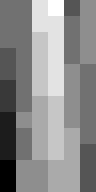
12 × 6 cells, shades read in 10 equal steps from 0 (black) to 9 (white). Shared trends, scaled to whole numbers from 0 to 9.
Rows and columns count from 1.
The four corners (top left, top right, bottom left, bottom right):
4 5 0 3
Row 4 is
3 4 7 8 4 5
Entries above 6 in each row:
2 2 2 2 2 2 1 1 1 1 0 0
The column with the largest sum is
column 4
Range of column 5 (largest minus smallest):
3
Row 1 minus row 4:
1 0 1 1 -1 0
